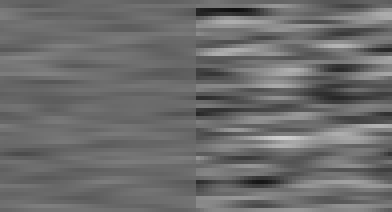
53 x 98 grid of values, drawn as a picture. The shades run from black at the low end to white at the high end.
Average level on the scale: 40%. Seam: vertical, 50% of the way across, the left part calmer. Histogram: heavy tails on both sides. Mirror symmetry: none. Grain: streaks across. Slope: none.
